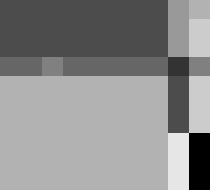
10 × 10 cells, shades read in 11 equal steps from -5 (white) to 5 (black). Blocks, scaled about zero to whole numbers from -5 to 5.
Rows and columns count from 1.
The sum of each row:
13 12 12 10 -17 -17 -17 -15 -15 -15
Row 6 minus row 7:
0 0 0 0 0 0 0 0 0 0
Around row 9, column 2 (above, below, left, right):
-2 -2 -2 -2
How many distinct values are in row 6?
3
